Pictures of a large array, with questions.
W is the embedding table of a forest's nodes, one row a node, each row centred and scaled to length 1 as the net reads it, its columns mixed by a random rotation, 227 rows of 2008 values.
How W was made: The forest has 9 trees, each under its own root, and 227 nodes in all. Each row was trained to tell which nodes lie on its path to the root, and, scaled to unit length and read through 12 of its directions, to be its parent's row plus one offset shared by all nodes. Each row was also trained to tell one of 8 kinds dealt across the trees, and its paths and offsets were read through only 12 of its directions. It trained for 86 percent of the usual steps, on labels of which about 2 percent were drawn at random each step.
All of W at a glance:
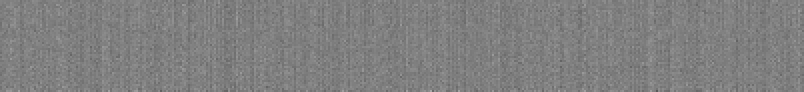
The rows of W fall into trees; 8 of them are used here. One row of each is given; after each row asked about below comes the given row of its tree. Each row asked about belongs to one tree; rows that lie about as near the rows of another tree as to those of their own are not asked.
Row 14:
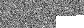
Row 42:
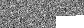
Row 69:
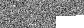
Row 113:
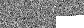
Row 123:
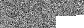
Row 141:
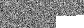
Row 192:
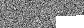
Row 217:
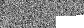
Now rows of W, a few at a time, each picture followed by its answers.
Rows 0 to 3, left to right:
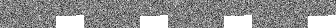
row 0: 123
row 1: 69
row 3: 123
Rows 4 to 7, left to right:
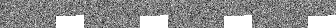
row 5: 123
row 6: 141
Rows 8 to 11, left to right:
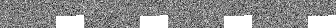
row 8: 14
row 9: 42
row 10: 192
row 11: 123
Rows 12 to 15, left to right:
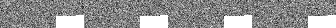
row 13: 69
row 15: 113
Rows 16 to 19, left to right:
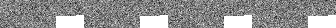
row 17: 42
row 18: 69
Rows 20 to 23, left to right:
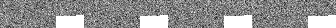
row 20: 141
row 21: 192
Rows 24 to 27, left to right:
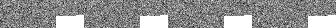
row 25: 141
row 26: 69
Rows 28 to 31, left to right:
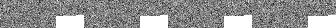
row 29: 141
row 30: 141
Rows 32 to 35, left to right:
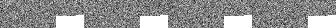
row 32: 141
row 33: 69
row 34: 217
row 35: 217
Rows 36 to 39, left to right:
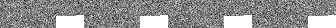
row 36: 141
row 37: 217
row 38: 42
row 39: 123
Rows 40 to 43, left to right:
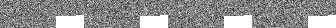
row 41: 141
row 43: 141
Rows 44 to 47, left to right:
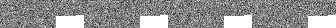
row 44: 192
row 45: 141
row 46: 123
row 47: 141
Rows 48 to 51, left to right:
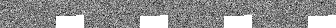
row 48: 123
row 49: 69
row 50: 123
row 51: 141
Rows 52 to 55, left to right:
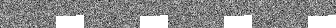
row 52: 141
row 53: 192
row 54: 14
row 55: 141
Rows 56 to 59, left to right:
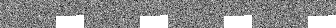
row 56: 123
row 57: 217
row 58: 69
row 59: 192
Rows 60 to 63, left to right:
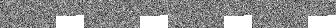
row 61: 14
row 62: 141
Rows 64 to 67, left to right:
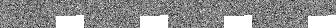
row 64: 192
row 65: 141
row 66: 217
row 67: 14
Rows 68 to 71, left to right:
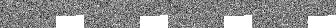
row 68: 217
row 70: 141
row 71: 69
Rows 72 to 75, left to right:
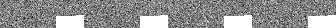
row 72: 113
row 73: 113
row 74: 42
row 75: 192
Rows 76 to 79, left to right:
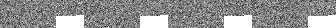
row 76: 123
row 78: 123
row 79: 217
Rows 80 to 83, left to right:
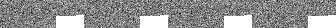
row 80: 14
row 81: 123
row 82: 123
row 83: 192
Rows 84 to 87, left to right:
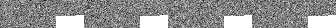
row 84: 192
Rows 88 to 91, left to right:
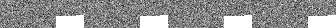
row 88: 192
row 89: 141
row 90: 123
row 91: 141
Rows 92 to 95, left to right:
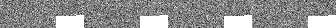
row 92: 123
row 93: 113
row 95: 69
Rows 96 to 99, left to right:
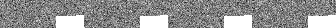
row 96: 192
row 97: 69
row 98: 69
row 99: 141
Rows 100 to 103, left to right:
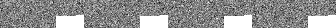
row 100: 141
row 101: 42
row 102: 14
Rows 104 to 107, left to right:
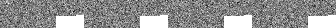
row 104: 14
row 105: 69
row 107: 123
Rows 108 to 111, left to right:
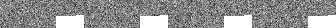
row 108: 42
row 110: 14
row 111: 192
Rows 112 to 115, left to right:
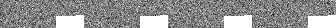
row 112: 217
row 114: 42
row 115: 123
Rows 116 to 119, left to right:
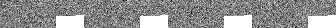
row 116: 113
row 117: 69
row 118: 123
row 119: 217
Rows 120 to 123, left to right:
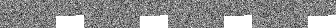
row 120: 123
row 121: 42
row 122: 123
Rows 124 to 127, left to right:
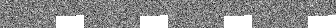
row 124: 14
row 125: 14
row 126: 69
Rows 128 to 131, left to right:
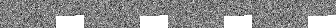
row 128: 113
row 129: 113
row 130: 14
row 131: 217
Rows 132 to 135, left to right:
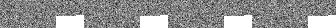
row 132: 123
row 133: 217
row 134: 141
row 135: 113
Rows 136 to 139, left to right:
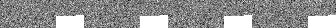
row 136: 141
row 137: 192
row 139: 141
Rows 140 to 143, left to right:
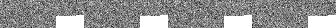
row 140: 123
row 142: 217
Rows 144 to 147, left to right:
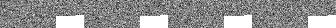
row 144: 113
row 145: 69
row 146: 123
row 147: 14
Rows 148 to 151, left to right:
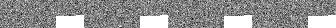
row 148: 123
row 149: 141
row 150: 113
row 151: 123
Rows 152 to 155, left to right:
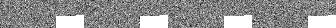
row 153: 141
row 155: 113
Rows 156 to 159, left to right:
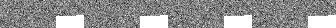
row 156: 69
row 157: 192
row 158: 69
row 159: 69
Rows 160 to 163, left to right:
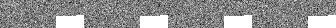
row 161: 42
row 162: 113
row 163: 69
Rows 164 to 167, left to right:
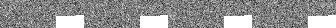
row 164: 42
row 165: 113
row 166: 69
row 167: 217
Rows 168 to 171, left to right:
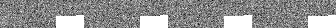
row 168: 113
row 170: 192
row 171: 123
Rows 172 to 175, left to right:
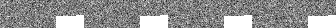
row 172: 141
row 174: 113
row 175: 113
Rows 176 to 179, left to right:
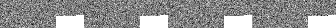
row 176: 141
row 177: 123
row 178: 113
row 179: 123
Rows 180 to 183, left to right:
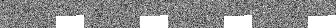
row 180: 123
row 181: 42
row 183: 192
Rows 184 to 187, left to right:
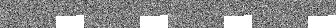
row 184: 69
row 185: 141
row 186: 141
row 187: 69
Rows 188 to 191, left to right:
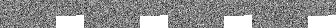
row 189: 141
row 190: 69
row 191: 217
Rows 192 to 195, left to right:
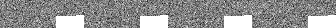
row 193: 113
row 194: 113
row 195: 42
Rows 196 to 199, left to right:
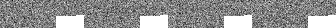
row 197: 123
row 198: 123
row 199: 141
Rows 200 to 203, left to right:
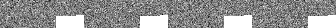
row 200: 141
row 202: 217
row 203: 192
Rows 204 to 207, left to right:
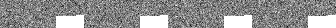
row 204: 69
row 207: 113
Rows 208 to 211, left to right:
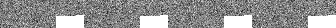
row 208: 141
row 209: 123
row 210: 14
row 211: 42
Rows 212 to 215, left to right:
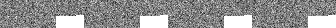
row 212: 123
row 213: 217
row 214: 69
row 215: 217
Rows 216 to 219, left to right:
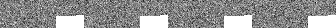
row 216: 113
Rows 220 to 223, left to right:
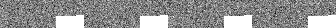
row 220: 69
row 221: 69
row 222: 113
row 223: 123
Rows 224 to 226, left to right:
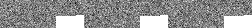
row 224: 69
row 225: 69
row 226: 42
